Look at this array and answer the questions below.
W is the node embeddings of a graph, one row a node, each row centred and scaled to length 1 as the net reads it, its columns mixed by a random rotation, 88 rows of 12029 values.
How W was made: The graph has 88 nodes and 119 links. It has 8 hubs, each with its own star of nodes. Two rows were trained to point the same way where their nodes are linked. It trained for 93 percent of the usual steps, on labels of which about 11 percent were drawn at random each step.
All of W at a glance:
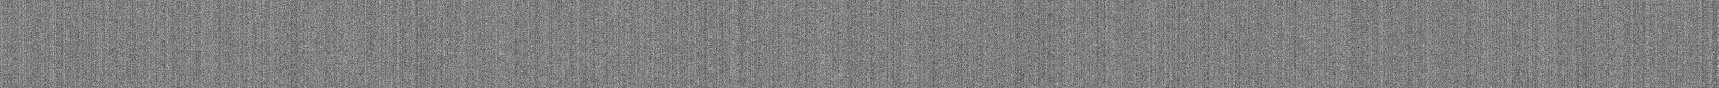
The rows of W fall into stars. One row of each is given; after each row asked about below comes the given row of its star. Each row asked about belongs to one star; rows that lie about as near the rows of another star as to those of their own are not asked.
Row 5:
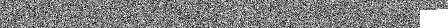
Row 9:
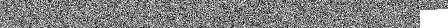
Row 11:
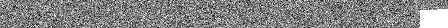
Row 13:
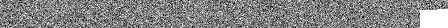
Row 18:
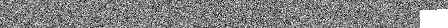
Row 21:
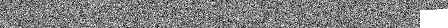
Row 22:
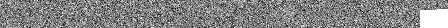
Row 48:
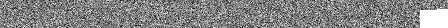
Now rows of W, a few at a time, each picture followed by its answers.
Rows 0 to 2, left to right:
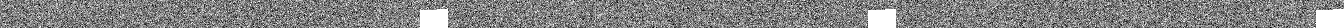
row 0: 13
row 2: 13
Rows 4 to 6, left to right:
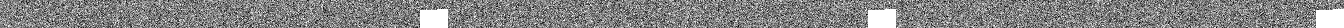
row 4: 48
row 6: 9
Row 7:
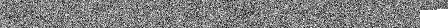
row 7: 9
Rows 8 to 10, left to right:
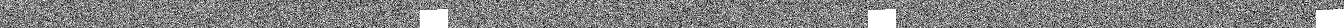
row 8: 5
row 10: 18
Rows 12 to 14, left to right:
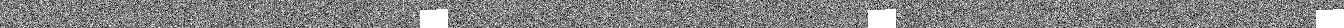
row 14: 9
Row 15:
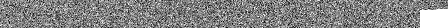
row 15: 11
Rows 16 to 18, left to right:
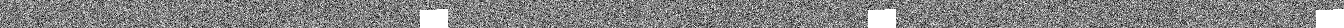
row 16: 5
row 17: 9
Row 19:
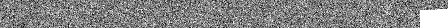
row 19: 21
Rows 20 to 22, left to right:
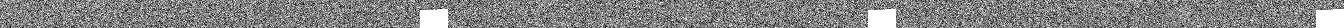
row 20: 18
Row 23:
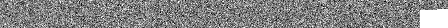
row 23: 18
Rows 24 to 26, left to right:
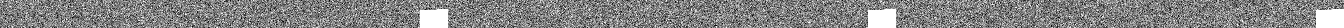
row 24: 5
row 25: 21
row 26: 22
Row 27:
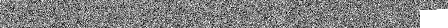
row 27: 11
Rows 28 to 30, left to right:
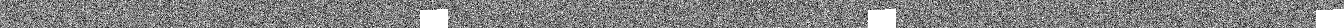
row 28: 9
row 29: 21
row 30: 5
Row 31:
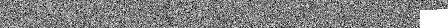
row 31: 9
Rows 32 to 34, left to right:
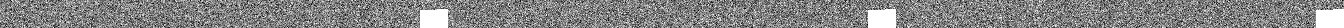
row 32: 22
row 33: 48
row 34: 5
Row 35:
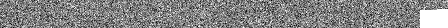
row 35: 48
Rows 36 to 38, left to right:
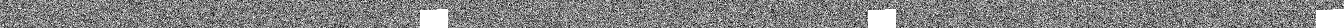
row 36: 13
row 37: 48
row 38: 5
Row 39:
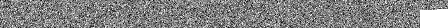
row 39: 22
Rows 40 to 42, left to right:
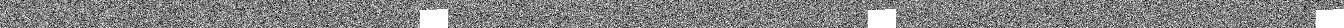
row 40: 13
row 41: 11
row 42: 11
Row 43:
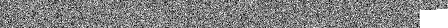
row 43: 5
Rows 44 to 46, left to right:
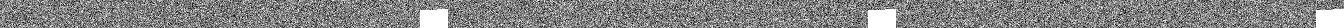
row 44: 48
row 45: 18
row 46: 13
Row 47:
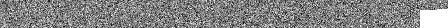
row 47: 9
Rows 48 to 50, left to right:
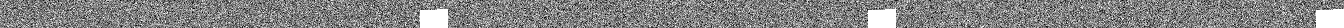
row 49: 18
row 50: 18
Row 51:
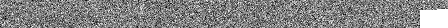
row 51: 22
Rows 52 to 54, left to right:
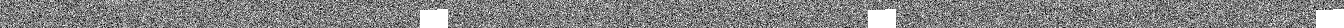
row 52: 11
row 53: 11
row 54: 11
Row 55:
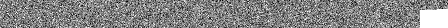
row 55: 21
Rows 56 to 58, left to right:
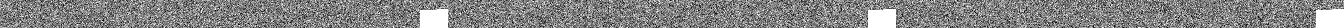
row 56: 48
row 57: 22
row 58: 5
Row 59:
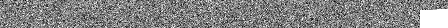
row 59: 22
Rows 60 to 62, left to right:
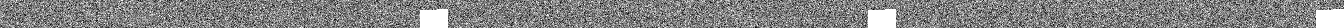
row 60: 9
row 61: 5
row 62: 22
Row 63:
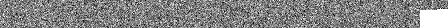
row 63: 9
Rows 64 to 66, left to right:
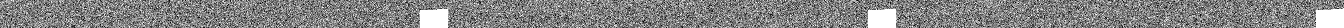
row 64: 18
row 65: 11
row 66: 21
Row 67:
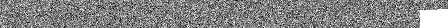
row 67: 11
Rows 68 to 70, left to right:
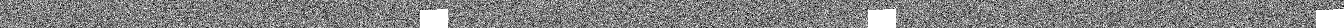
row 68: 48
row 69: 21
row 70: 18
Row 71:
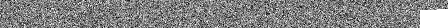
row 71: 22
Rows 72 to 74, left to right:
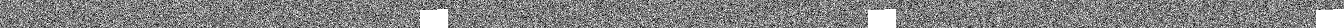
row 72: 13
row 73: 5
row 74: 13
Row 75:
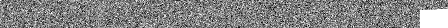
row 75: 21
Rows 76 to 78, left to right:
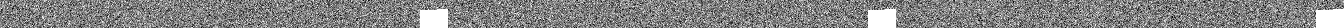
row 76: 11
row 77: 9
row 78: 13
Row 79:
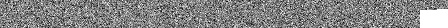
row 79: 9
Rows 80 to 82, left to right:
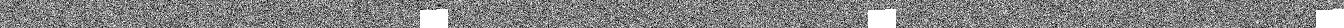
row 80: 9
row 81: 18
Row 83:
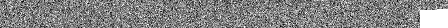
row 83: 48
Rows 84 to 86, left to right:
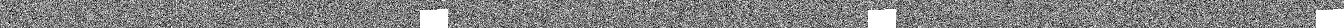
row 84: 9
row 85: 22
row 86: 13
